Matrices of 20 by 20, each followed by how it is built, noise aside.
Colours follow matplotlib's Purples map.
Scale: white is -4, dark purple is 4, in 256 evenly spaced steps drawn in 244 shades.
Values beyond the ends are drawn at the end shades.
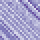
Toeplitz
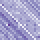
Toeplitz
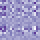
low rank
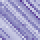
Toeplitz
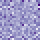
low rank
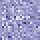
low rank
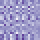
low rank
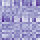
low rank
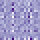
low rank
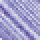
Toeplitz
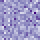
low rank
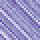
Toeplitz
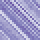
Toeplitz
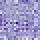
low rank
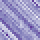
Toeplitz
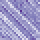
Toeplitz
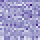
low rank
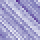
Toeplitz
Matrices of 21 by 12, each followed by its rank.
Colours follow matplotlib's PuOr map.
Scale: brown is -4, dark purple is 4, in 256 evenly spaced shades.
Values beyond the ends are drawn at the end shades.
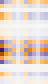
one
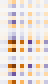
one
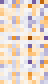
two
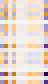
one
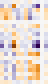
two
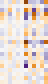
two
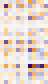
two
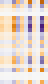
one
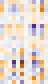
two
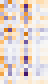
two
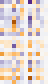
two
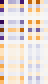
one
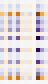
one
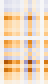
one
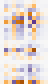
two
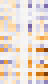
two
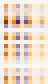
one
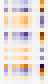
one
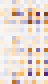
two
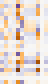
two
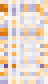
two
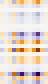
one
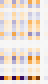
one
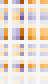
one
